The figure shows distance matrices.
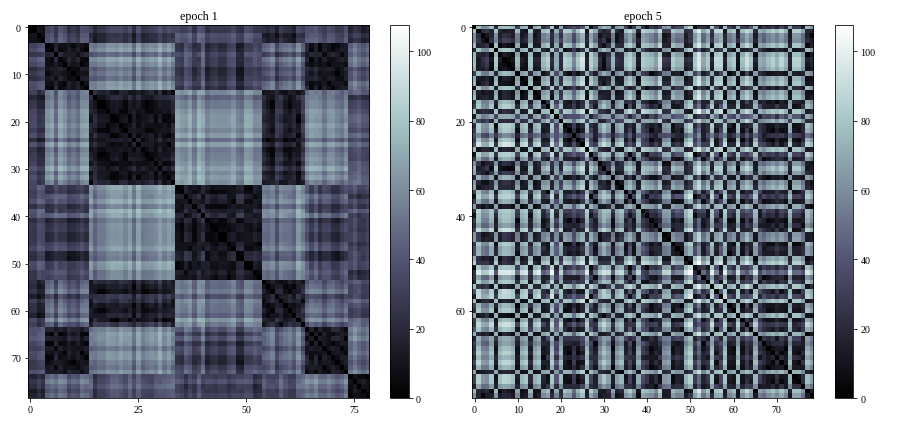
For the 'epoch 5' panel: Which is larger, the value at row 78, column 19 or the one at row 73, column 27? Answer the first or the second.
the second
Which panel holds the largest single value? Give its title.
epoch 5
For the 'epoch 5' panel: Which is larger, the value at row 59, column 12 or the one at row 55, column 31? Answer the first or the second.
the first
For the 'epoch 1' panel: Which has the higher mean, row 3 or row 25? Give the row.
25
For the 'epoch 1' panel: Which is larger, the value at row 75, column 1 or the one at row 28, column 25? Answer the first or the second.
the first
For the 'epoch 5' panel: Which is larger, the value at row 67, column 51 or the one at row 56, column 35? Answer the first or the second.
the first
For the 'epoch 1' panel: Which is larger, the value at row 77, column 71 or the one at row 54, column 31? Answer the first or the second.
the first
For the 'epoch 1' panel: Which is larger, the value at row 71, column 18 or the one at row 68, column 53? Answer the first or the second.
the first
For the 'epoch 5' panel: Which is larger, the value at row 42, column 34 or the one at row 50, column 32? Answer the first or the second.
the second
